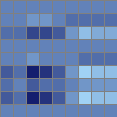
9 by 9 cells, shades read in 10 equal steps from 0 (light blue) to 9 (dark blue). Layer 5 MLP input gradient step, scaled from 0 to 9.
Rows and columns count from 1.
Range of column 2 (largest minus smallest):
1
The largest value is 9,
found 2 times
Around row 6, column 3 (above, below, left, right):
3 6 5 8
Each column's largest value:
6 5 9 8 6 5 5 5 5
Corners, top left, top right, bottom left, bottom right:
4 4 4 4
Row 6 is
6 5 9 8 6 3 0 1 1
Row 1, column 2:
4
